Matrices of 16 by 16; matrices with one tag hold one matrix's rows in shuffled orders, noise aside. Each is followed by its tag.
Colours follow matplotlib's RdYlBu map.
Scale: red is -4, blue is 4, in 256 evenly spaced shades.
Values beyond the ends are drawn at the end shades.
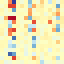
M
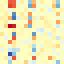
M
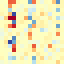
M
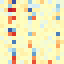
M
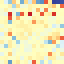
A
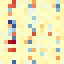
M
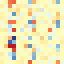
M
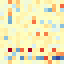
A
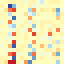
M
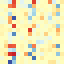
M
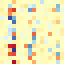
M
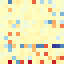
A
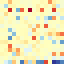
A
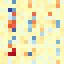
M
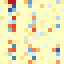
M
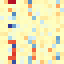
M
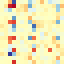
M
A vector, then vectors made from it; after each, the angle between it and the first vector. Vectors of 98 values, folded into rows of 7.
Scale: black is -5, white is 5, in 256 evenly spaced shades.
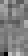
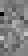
orthogonal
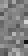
partly aligned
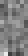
nearly opposite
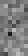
partly aligned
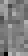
nearly parallel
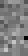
orthogonal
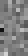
partly opposed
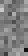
partly aligned
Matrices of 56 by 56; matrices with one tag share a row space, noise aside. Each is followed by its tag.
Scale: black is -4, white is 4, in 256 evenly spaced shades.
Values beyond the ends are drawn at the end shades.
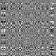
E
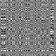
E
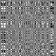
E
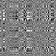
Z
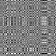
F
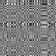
F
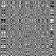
E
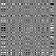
E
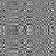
Z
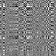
Z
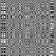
E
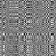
Z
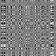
E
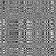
Z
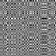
F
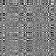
Z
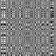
E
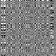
E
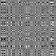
E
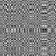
F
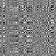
Z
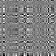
Z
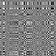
Z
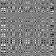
E
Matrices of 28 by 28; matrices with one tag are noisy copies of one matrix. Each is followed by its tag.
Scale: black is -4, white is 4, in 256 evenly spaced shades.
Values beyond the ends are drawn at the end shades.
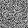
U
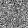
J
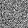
U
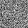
U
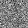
J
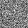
U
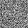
U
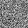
U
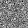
J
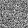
U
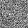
U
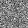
J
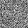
U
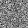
J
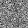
J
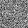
U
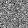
J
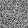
U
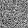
U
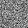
U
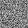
U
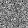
J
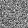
U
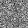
J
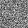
U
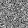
J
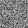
U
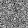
J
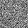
U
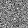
J
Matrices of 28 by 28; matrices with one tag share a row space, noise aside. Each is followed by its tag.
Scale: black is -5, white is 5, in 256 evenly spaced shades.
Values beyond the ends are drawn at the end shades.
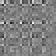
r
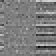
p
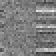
p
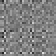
r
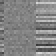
p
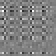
r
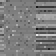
p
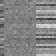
p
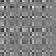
r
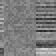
p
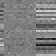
p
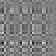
r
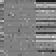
p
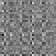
r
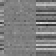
p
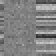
p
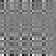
r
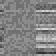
p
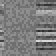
p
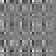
r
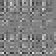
r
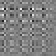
r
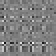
r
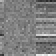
p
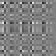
r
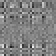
r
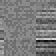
p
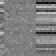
p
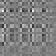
r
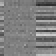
p
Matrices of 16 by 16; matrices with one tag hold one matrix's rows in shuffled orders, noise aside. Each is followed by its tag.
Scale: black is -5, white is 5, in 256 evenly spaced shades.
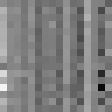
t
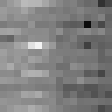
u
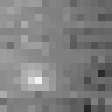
u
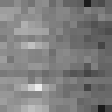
u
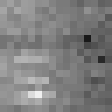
u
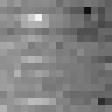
u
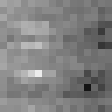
u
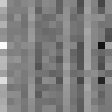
t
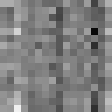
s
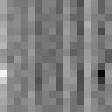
t
